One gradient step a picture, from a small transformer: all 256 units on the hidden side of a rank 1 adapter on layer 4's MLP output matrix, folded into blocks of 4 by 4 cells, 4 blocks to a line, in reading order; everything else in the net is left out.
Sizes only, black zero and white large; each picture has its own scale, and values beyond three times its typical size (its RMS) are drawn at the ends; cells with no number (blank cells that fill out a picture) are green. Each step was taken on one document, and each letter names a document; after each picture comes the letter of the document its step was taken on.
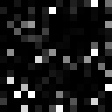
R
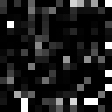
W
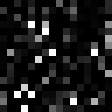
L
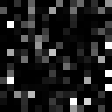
W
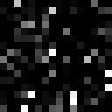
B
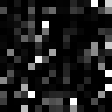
L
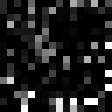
W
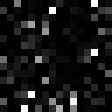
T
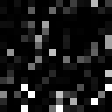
L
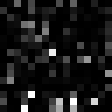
B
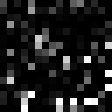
W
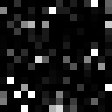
R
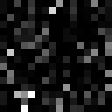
B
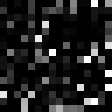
R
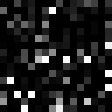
R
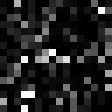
B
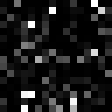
T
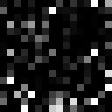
R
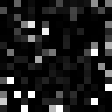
L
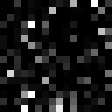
T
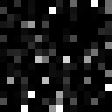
R
